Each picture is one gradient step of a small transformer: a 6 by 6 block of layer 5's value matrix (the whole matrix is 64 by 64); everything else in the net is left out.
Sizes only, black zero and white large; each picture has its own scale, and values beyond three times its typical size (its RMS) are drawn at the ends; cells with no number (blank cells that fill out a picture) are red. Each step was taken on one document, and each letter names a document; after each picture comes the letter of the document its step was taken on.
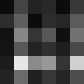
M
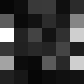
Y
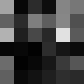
Y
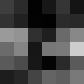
M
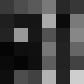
M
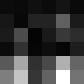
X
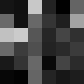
Y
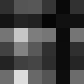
M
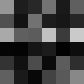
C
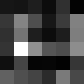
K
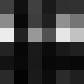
Y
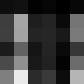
M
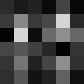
X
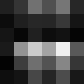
K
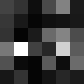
Y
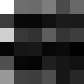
C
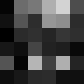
K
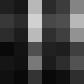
Y
